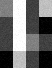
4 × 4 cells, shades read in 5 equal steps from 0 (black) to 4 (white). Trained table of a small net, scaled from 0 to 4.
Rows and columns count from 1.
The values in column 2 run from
3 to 4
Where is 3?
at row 1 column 4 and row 4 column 2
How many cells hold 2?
2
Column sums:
4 15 5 4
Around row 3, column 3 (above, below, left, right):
1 1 4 1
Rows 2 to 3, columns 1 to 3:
1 4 1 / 1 4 2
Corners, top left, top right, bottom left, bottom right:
2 3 0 0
